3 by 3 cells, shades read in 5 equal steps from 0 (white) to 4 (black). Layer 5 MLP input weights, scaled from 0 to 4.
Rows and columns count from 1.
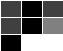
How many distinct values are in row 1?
2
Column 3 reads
3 2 0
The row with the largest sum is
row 1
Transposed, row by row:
3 3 4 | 4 4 0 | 3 2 0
